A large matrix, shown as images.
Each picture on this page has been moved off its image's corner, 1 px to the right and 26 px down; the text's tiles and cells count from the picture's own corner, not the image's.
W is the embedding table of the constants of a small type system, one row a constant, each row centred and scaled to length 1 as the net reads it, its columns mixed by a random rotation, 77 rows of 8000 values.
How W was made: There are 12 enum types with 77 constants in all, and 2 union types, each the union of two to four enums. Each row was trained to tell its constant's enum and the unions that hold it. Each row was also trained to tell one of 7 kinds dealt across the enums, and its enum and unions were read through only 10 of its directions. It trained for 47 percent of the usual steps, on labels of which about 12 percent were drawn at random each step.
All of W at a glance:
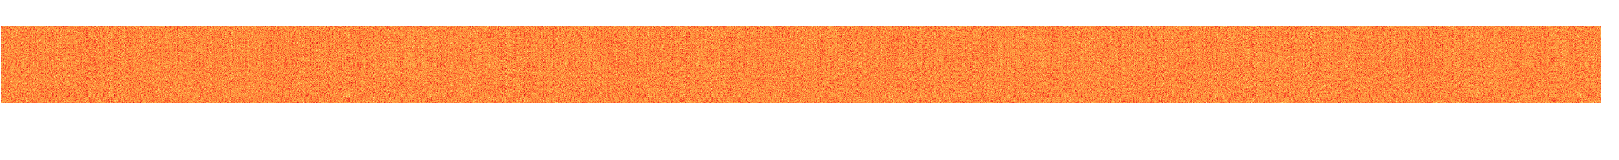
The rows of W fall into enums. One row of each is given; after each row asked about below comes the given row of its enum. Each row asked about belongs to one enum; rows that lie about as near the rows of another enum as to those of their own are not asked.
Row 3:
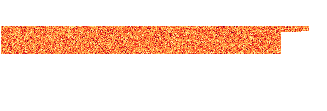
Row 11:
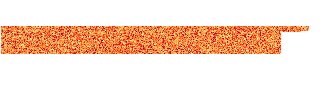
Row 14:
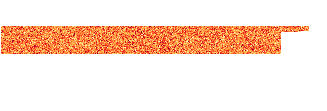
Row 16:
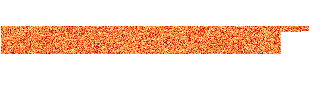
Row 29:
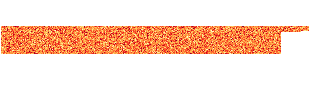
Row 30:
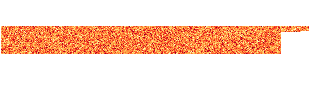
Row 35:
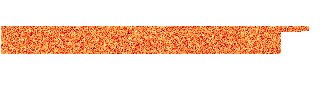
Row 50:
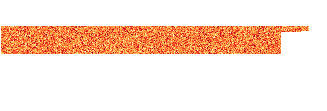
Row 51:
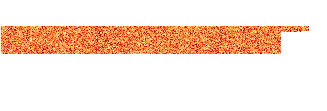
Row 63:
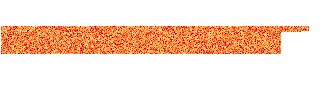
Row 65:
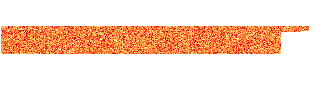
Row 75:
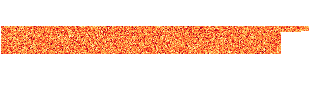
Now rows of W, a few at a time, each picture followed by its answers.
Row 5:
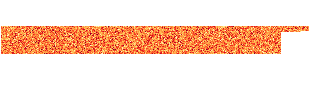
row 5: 16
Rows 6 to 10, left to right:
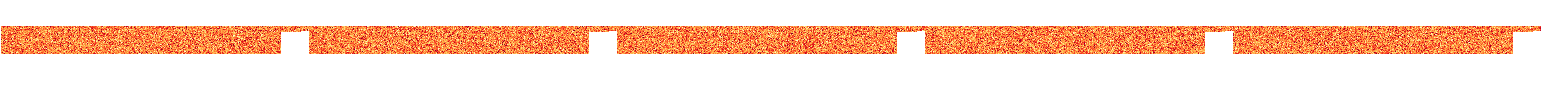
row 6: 63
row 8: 63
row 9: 51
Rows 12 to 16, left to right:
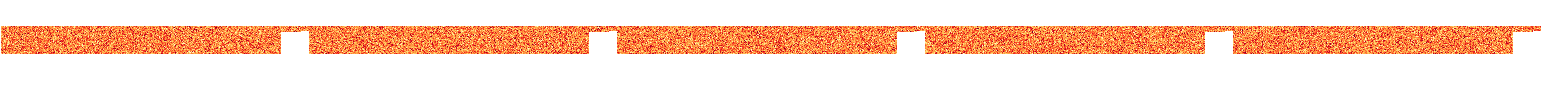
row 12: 30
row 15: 11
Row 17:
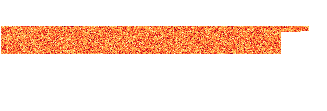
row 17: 16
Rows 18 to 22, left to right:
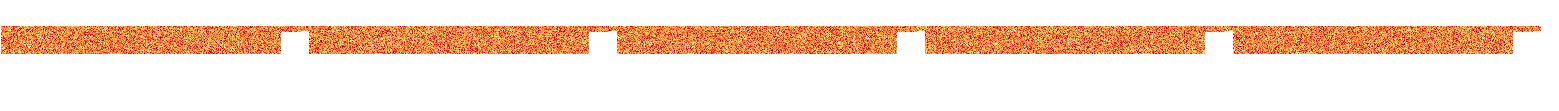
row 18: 29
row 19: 14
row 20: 14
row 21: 11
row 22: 51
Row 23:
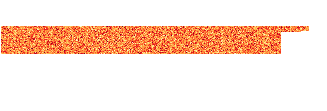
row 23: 75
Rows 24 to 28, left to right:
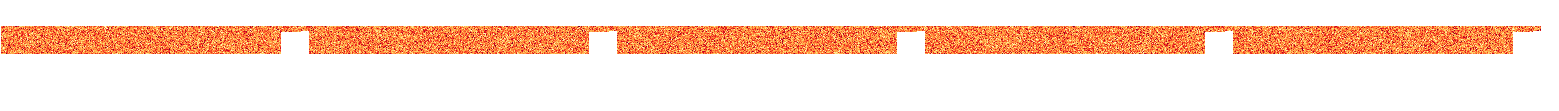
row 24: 29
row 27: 14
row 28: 51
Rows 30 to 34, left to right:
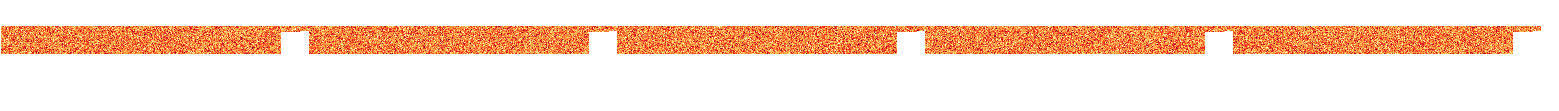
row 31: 75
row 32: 35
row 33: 14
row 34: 75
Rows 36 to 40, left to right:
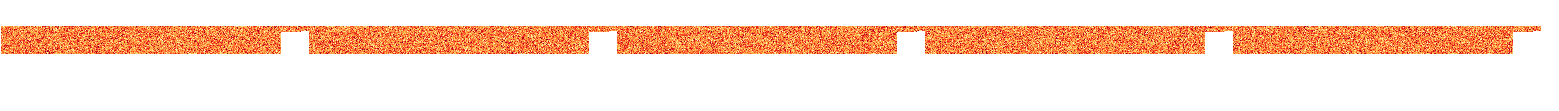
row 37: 11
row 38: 14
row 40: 35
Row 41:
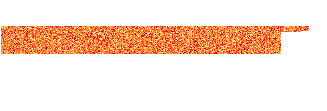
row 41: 65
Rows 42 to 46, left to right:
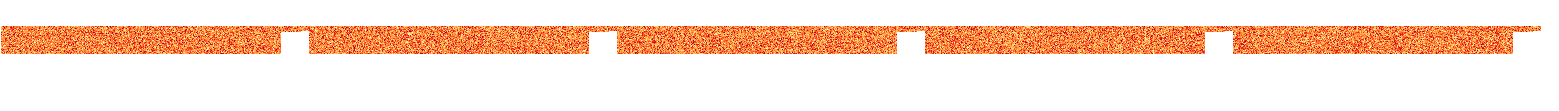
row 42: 29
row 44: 16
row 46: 29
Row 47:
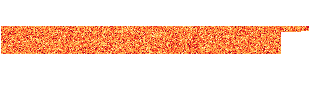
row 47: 63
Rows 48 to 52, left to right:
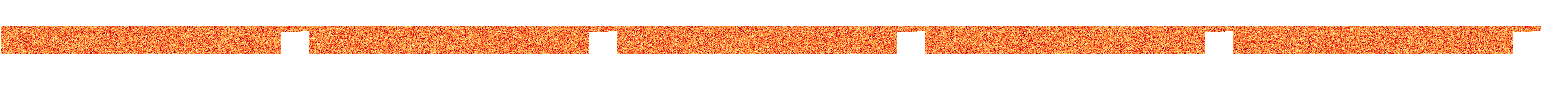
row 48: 14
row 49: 35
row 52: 16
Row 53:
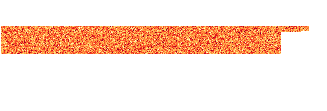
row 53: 11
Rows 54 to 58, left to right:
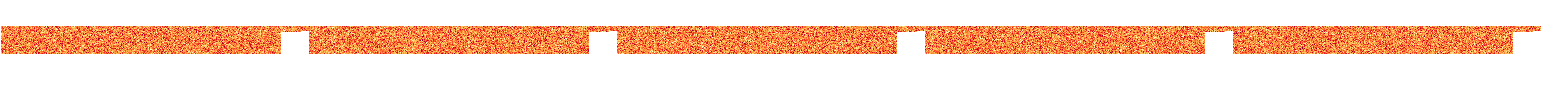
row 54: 30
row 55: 75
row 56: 35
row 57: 35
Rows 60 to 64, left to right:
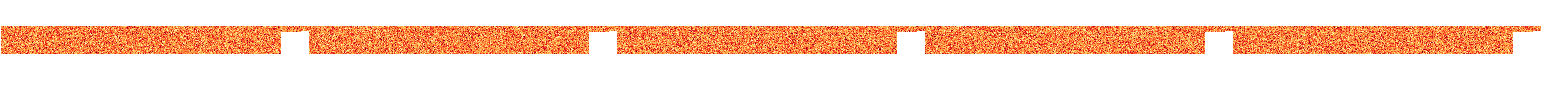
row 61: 3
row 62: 63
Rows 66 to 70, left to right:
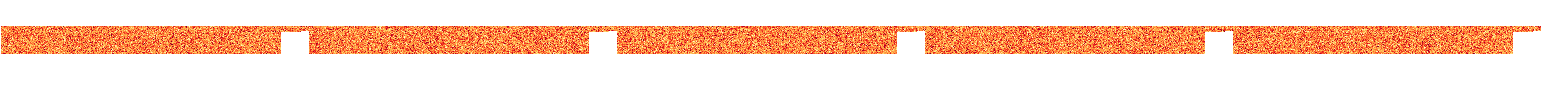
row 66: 63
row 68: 51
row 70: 51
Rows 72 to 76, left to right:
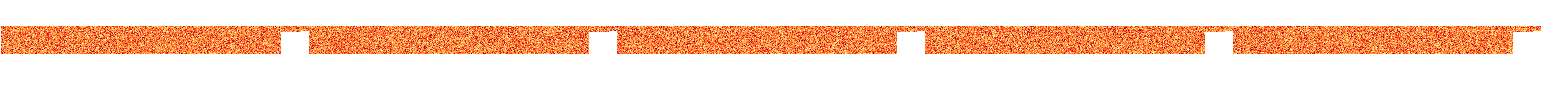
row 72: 75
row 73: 35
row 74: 75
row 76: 30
